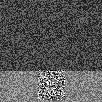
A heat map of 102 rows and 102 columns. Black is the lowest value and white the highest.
Roughest part: bottom middle. Stripes: none. Odd patch: rougher, in the bottom middle. Seam: horizontal, 70% of the way down, the bottom part higher.
